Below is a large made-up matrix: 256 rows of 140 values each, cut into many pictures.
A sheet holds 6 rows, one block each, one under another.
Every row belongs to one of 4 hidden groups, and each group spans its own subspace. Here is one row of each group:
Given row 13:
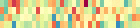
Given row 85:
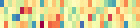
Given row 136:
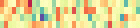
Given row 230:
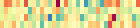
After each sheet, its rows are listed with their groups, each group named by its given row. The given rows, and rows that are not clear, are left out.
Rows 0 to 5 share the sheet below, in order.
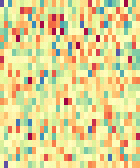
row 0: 85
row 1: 13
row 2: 85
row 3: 136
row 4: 85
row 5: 136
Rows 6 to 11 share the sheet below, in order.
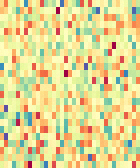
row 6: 13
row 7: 230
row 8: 136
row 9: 136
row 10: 136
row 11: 13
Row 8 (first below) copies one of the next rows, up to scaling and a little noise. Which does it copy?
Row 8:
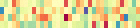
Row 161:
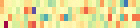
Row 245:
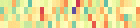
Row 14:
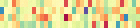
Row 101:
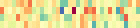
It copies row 14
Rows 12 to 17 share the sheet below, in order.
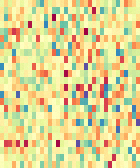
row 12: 85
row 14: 136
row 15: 136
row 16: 230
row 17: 230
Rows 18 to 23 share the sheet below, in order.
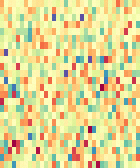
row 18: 85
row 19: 136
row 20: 136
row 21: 13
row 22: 85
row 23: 13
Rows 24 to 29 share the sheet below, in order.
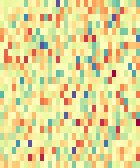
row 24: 230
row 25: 136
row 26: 230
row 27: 136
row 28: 230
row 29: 136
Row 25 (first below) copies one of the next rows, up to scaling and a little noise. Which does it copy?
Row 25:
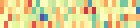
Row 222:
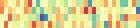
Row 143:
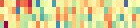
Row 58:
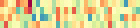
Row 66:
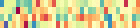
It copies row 222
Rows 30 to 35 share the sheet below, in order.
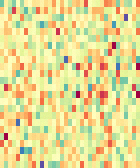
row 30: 13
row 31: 230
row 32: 230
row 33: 230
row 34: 136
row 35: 85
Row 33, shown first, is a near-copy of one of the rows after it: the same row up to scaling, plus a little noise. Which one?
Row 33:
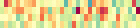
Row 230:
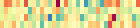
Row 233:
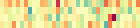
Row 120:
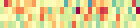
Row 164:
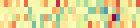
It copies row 120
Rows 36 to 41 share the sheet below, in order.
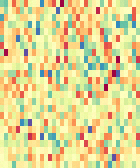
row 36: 13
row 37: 136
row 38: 230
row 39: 230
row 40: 85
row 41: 230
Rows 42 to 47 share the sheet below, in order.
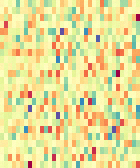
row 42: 136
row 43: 13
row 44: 230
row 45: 85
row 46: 230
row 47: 85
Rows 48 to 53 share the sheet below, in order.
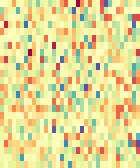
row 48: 136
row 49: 85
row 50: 13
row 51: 13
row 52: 85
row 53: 230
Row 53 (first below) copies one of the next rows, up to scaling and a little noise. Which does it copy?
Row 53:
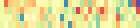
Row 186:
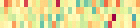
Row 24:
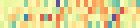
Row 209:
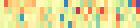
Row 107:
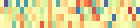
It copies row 209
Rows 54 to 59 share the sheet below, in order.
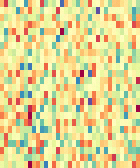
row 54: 13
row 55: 13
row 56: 85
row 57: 85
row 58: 136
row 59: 13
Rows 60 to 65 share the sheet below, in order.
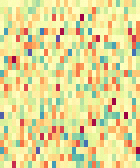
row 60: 85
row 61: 13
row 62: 13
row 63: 230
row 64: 85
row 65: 13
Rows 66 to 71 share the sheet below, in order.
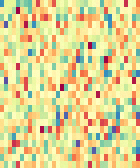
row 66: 136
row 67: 85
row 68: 136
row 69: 13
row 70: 230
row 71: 13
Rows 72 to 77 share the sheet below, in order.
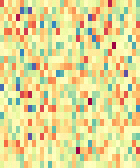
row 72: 85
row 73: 230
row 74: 13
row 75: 85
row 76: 85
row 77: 230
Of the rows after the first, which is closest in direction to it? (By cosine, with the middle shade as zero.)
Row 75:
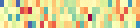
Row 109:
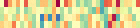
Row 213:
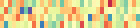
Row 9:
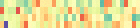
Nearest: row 9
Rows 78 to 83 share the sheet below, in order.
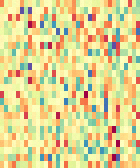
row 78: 85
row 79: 230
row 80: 85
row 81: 136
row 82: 230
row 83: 230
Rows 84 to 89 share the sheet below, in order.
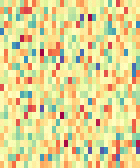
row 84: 85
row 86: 13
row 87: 85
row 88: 13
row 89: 230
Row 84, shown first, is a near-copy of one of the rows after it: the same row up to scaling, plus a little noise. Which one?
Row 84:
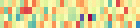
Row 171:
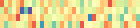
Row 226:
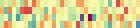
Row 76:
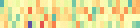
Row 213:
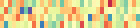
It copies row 226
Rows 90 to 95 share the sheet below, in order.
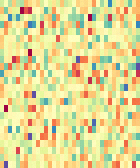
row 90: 85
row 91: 13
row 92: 13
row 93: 136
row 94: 85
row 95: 136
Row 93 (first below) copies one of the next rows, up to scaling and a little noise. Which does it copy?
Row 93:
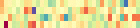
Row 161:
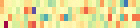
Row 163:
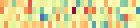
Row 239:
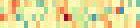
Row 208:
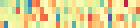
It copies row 161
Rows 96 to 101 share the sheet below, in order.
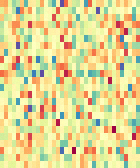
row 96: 13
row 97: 136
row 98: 136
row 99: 85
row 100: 13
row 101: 136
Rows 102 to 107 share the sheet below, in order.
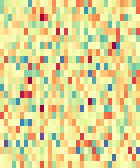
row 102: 136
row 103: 230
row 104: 13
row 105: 85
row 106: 85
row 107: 230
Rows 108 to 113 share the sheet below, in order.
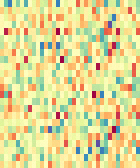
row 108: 230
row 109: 230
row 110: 13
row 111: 85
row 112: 230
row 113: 230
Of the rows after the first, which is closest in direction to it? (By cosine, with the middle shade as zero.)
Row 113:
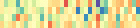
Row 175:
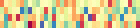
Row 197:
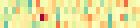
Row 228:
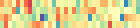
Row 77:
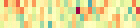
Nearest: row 175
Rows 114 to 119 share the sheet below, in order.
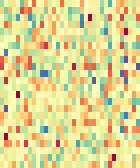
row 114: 85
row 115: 136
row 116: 136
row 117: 136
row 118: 136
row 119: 230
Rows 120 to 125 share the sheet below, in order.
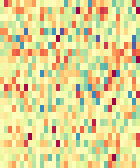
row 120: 230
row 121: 13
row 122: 230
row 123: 230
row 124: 85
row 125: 230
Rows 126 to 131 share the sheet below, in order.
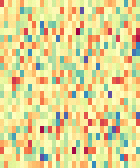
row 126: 85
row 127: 13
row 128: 13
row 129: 136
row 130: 230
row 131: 136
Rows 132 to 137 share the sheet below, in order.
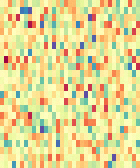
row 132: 85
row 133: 85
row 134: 230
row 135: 136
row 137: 230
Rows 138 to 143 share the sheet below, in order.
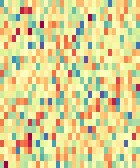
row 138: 85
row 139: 136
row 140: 13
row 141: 230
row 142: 13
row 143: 136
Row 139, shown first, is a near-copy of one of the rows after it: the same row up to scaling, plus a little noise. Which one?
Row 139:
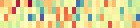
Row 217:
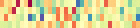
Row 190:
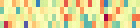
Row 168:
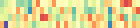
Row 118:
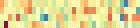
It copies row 217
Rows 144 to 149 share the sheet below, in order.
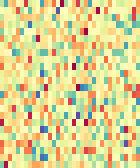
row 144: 13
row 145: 13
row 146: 136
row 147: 13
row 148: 136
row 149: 136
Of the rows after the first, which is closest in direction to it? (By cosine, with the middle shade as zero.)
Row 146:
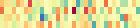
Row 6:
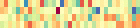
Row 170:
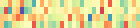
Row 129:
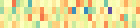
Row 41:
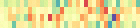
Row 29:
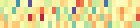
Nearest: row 6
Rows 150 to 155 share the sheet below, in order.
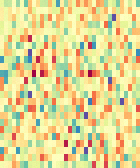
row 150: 230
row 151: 85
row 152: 136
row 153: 85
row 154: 13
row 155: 136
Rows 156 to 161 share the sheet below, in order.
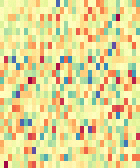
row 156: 230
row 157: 230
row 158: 13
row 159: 13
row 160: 85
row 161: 136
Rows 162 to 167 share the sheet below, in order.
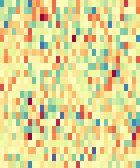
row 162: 136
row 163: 136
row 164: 230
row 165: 85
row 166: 13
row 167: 85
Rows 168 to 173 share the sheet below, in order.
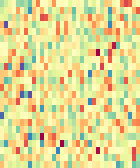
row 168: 136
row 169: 230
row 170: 85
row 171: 85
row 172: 85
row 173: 13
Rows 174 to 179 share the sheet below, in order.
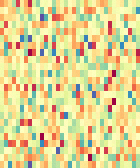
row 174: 136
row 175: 85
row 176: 230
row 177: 230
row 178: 85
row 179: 13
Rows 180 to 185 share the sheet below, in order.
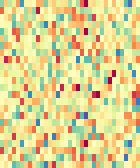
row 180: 13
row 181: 13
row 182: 230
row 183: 13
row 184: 13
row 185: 13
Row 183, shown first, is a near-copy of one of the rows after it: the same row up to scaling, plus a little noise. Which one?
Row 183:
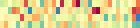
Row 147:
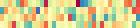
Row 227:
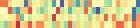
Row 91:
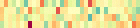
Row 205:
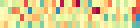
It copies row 205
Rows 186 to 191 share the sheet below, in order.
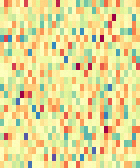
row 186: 230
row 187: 85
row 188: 230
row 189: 85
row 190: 136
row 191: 85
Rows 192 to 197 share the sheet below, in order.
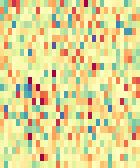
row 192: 13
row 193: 85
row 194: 85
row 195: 136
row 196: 13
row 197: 136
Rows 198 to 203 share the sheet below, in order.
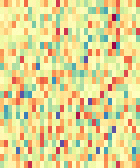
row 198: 230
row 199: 230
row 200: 13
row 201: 85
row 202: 230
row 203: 13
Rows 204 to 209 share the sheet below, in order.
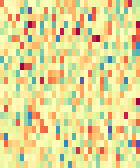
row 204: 85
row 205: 13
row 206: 85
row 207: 136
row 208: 136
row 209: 230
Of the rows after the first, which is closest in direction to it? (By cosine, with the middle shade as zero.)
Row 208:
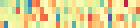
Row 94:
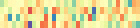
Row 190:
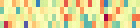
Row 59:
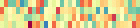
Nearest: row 94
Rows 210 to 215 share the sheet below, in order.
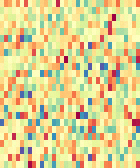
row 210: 230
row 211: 85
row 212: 230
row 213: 85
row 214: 13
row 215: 85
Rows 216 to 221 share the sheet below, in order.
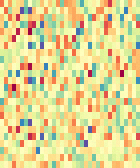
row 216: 85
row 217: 136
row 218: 85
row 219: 13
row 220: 85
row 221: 13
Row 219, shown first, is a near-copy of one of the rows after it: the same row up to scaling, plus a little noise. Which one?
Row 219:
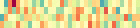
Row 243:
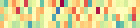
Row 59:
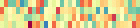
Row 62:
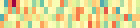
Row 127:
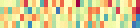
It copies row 62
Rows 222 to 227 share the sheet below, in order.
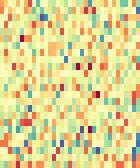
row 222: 136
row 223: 85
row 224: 230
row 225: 13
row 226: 85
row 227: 13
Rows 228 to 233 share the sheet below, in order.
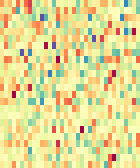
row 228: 136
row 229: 85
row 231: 136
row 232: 85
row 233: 230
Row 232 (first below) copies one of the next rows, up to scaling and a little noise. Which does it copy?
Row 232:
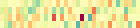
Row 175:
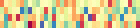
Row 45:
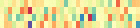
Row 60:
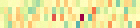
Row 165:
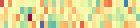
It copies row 60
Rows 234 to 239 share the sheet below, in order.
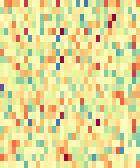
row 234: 230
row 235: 13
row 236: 13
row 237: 85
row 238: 13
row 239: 136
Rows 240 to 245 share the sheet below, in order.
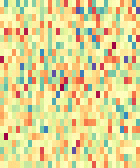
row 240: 230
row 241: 230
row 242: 85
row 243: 13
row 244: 136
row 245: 136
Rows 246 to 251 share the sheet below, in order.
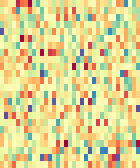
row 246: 136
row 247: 85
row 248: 136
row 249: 85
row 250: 13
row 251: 230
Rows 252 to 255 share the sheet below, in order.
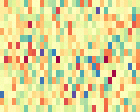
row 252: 13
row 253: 85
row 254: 230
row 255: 136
